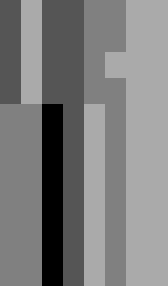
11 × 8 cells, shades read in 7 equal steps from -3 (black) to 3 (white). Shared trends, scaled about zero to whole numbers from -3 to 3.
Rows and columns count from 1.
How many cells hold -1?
19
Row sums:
0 0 1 0 -1 -1 -1 -1 -1 -1 -1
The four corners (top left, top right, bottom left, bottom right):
-1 1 0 1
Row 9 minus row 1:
1 -1 -2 0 1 0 0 0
